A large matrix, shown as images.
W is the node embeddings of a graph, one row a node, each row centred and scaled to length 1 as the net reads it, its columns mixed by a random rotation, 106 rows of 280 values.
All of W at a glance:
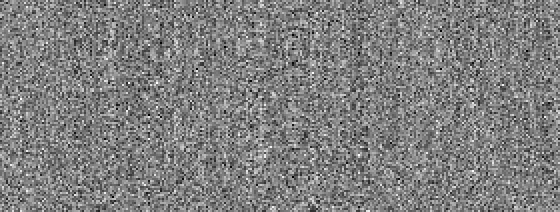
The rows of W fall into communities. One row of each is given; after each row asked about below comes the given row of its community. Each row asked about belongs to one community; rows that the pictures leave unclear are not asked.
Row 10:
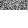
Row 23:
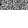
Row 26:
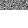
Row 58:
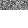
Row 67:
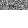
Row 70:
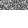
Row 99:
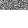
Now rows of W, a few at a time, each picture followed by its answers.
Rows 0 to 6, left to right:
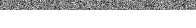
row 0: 23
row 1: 26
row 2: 58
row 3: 23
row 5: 67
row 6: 26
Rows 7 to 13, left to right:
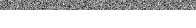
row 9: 67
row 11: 23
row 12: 58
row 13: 67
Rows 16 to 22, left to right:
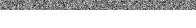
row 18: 70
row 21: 23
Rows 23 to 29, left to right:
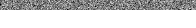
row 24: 67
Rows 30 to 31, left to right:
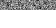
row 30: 10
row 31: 67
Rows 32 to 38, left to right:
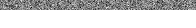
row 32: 67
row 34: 58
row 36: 99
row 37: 23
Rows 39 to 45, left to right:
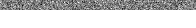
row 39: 70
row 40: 70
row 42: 10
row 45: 70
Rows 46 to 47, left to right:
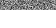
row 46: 26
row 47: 26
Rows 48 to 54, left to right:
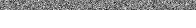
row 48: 26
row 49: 70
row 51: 70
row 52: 70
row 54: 58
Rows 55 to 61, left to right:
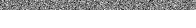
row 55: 23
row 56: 23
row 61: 23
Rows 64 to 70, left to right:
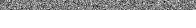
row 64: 10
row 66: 23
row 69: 58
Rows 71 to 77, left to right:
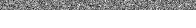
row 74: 67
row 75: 10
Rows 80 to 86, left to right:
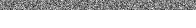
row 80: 67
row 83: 26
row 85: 70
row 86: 70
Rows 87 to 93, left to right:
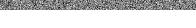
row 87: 10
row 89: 70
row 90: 99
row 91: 99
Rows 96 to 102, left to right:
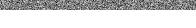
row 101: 10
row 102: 99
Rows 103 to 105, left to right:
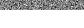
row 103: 26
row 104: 26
